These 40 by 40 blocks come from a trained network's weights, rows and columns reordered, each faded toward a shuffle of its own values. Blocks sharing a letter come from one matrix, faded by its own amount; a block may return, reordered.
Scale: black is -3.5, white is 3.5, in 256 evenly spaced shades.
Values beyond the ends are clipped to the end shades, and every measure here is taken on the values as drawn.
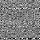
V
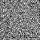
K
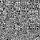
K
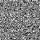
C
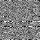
V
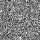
C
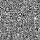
K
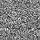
C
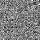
K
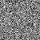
C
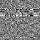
V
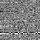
V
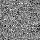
C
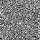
K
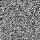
K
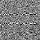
V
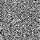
C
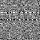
V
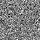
C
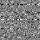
V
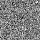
C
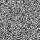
C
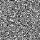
C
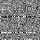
V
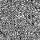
C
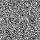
K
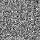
C
